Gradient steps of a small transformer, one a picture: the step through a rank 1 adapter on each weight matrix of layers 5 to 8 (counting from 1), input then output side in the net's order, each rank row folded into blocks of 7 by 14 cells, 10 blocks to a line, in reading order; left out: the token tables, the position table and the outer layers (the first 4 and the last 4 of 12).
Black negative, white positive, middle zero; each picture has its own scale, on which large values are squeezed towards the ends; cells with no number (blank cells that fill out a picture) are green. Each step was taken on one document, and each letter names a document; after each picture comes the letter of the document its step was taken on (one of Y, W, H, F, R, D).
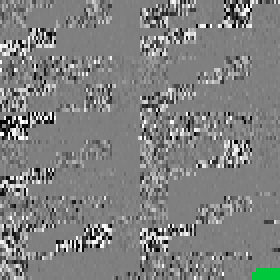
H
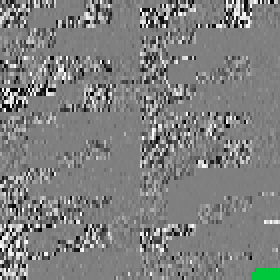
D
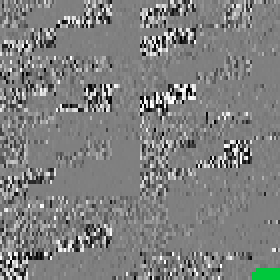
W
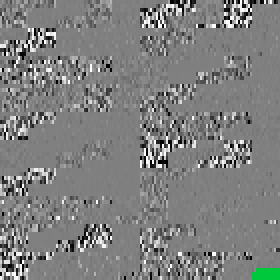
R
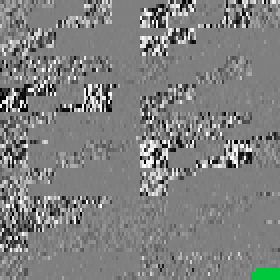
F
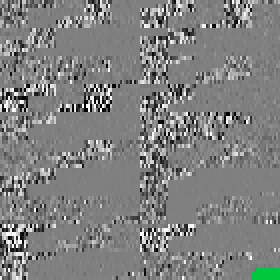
D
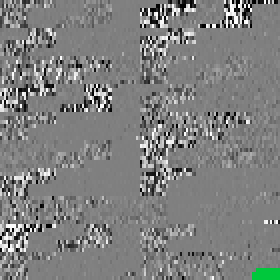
D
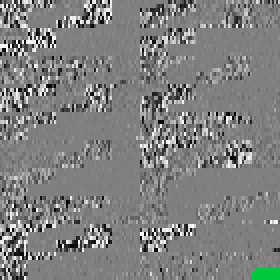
D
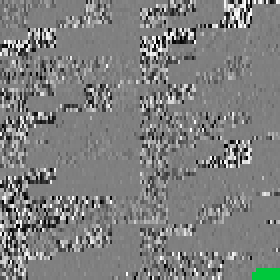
W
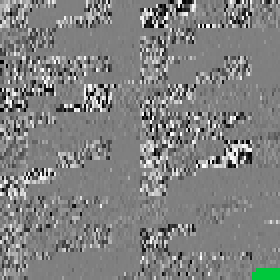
F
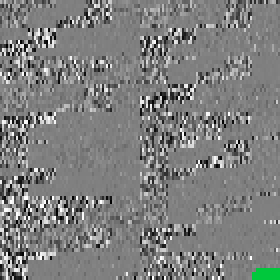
W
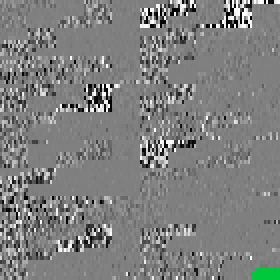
W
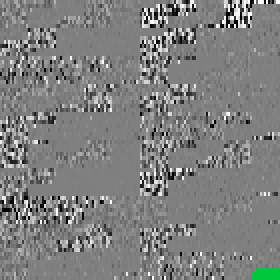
W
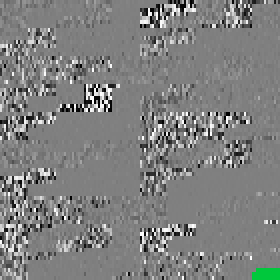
D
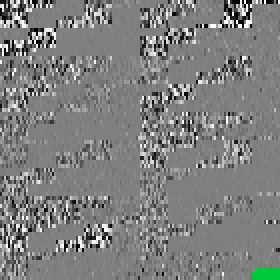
H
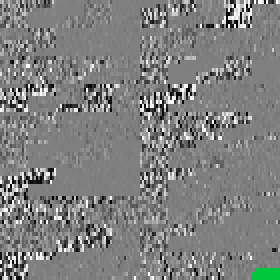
W
